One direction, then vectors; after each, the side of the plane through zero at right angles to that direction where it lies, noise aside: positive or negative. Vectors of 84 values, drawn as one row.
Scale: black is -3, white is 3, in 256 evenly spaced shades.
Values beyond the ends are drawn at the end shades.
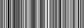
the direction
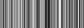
negative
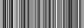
negative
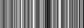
negative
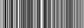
negative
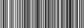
negative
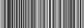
positive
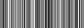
negative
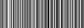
negative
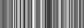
negative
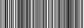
negative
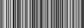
positive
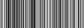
positive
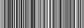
positive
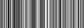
positive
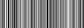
positive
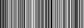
negative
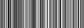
positive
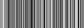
positive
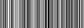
negative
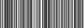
negative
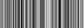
positive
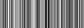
negative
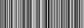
negative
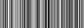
negative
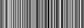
negative
